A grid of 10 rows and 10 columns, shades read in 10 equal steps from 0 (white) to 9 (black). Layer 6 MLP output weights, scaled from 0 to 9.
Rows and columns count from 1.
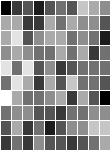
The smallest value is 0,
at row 7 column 1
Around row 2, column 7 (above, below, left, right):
6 5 5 4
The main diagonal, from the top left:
9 3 6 5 4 6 7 5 2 3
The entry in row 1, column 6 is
5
